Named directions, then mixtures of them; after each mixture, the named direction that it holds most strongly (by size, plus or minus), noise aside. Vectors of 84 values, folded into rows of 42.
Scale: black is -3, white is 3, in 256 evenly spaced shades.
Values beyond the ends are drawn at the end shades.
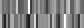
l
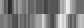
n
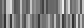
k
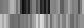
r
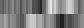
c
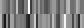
l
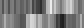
c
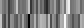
l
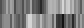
c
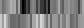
r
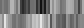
r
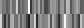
l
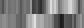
c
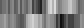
c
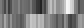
c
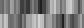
c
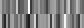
l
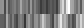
n
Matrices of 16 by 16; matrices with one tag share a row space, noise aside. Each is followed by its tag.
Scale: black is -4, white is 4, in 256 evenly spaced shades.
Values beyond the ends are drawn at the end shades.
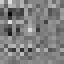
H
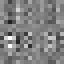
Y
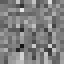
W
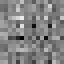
W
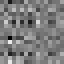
H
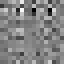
W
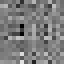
W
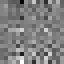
W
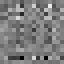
W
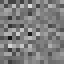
H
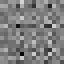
W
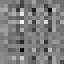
W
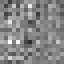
H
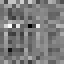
H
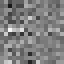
H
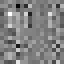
Y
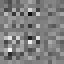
H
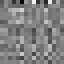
W
